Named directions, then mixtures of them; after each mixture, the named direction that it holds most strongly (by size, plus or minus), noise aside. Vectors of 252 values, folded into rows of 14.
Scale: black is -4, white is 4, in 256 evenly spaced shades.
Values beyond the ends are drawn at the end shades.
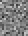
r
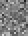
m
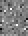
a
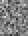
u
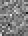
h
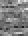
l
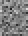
h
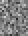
u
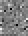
a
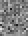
a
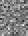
u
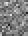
h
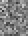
u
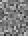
r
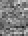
l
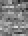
l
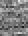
l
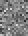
a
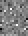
a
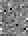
a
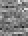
l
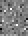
a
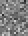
m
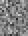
u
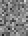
m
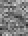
l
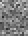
r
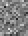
u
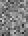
m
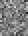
h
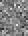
r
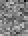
m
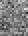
l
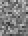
h
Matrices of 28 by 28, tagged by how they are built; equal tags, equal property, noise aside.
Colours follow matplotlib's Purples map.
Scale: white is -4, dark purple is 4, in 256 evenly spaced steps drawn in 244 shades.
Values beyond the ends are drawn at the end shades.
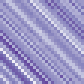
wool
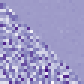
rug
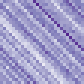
wool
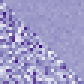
rug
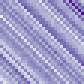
wool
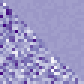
rug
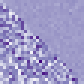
rug
